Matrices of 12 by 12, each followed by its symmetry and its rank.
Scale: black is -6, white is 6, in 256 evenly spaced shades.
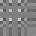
symmetric, rank one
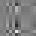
neither, rank one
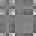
symmetric, rank one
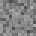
neither, full rank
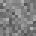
neither, full rank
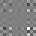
symmetric, rank one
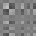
symmetric, rank one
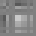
symmetric, rank one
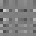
neither, rank one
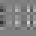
neither, rank one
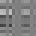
neither, rank one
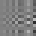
neither, rank one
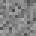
neither, full rank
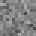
neither, full rank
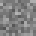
neither, full rank
